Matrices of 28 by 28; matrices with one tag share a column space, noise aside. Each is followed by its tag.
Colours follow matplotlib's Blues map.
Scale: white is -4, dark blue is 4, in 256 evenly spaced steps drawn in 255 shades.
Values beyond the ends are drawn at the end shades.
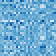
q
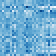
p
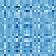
p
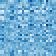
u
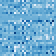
q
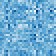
u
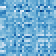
p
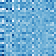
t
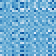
t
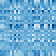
u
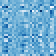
p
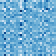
t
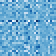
q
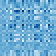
u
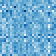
p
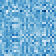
p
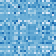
q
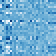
q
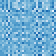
t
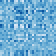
u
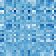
u
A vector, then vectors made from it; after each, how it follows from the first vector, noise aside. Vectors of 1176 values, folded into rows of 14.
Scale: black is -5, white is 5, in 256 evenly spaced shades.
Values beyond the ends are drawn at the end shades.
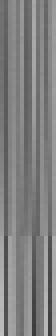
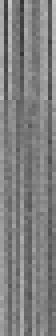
reversed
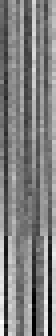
scaled up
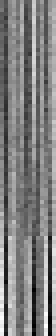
scaled up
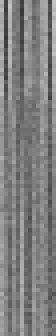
reversed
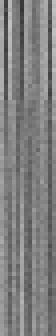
reversed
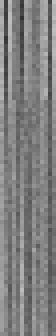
reversed
